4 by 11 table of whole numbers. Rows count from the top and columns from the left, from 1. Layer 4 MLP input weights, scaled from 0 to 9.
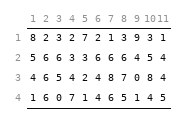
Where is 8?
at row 1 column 1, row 3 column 7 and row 3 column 10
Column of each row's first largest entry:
9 2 7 4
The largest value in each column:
8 6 6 7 7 6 8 7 9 8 5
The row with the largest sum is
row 2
